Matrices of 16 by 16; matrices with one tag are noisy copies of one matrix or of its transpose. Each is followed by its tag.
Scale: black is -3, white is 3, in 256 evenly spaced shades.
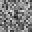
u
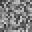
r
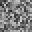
r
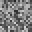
u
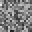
u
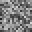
u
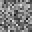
u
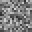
u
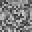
r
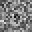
r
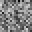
u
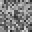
u
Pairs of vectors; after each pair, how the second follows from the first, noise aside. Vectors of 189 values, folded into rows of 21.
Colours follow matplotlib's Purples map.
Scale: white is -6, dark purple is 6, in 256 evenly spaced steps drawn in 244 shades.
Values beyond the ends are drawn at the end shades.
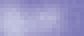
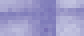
wrapped around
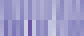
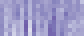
negated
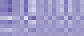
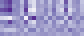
scaled up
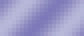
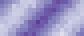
scaled up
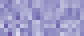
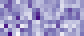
scaled up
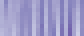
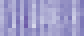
wrapped around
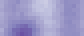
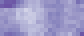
wrapped around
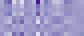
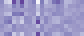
negated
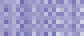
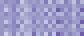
negated
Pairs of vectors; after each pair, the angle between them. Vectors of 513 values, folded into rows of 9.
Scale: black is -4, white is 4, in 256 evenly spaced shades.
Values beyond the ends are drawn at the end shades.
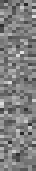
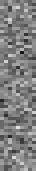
partly opposed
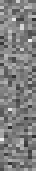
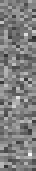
partly opposed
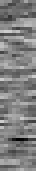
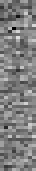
partly aligned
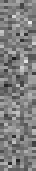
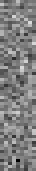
nearly parallel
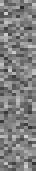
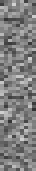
partly opposed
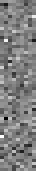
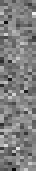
partly aligned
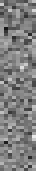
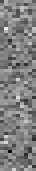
partly opposed
